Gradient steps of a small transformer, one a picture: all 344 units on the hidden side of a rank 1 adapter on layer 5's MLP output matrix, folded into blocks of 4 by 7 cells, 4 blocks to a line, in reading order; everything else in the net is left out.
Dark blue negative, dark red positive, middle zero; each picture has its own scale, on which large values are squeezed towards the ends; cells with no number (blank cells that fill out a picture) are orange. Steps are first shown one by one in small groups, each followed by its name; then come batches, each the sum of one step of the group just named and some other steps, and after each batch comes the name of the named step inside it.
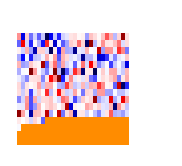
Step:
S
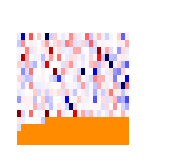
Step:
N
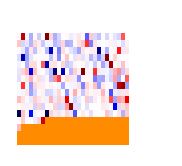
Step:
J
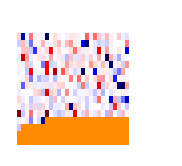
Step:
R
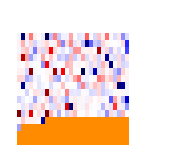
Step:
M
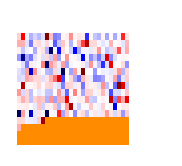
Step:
J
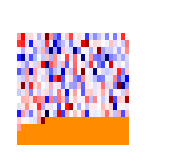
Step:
J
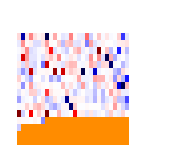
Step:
N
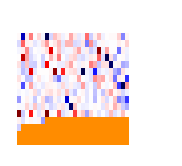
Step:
N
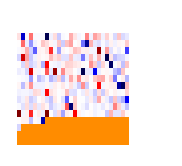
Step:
R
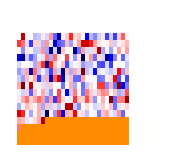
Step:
N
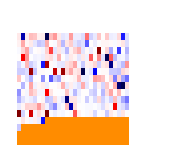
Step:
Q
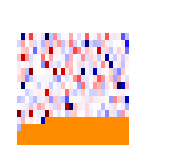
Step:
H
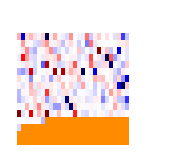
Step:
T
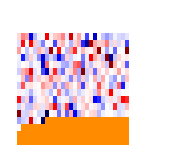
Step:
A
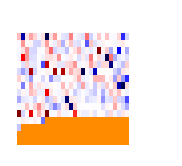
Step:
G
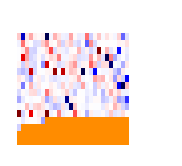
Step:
T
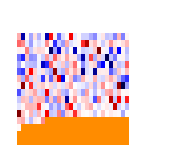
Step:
Q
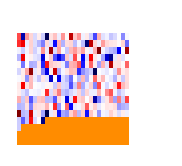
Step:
A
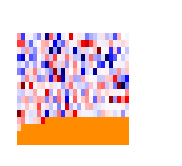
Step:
G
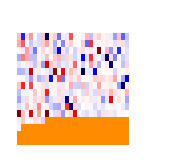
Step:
T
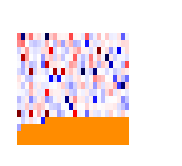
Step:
G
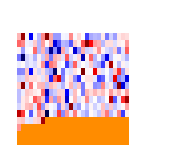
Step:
T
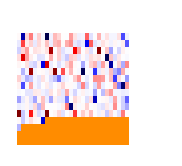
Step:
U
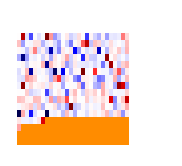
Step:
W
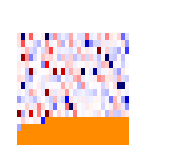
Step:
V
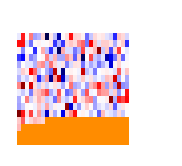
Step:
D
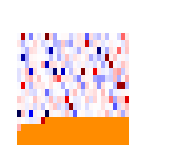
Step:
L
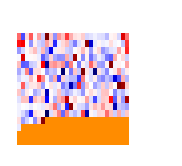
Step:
L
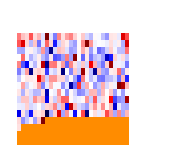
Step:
L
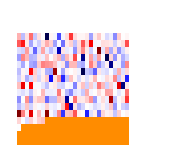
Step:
D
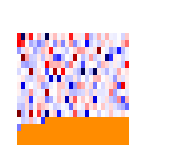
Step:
V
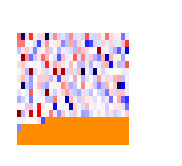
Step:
V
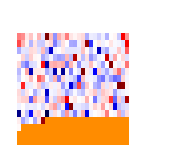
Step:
L
